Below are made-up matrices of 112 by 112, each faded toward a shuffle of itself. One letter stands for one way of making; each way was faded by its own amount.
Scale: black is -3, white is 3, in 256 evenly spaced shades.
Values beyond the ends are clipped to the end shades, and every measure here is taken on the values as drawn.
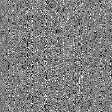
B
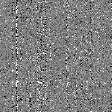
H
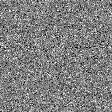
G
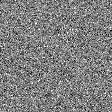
G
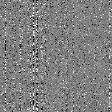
H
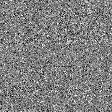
G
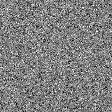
G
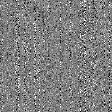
B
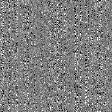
B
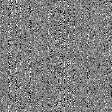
B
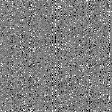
H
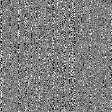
B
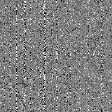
H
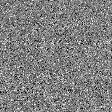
G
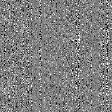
B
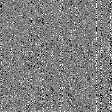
H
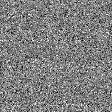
G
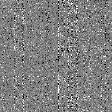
H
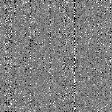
H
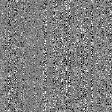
B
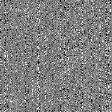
B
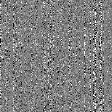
B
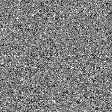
G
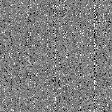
H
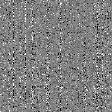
H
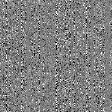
B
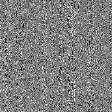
B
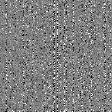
H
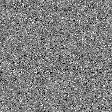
G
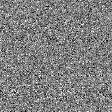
G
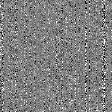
B
